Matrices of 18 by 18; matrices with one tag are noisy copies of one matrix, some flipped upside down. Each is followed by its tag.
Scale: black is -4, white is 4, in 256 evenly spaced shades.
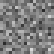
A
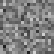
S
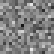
A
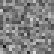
S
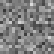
A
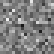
A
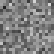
S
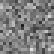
A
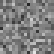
S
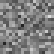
A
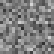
A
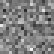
A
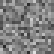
S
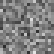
S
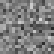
A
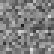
A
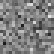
A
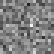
S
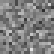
A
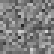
A
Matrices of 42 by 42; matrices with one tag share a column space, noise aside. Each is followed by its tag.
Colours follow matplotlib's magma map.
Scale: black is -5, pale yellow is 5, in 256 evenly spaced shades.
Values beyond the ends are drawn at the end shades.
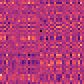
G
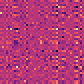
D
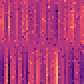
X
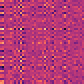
D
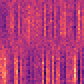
X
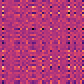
D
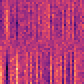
X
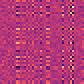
D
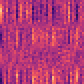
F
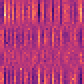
F
